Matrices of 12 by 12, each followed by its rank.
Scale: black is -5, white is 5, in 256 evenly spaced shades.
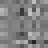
two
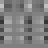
one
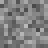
full rank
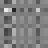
one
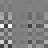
one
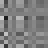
one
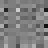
two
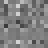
two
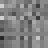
two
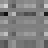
one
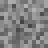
full rank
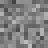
full rank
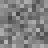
full rank
